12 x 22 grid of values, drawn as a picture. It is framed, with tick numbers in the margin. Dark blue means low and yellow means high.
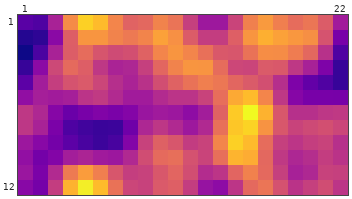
Stripes: none. Odd rows or columns: none. Calmest part: bottom right. Histogram: bell-shaped. Grain: blotchy.
